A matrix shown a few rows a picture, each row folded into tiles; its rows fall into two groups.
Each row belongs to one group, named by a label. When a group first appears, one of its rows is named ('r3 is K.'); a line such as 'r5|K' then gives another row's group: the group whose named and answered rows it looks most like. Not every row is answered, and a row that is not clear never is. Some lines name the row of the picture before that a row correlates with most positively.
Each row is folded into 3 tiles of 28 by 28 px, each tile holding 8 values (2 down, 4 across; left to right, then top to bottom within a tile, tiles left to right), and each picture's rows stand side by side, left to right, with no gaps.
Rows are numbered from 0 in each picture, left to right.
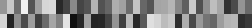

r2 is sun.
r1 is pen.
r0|sun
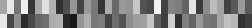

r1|sun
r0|sun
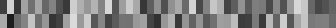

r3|sun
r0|pen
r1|sun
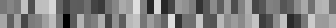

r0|sun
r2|pen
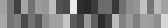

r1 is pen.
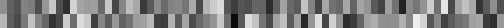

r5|sun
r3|pen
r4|pen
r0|pen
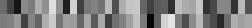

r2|pen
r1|sun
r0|sun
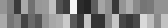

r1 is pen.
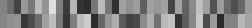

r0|sun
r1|pen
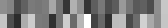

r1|pen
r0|pen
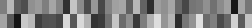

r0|pen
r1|pen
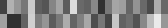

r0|pen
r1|pen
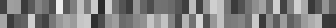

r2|sun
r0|pen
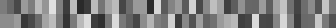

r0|sun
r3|pen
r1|pen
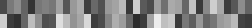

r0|pen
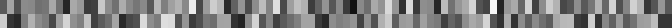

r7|sun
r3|sun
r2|sun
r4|sun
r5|sun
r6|sun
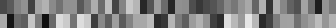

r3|pen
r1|sun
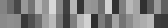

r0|sun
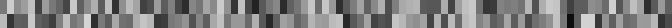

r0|pen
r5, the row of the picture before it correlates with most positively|1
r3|pen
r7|sun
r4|pen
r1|sun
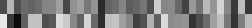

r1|pen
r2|sun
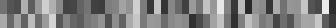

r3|sun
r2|sun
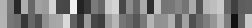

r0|sun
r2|sun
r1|pen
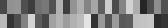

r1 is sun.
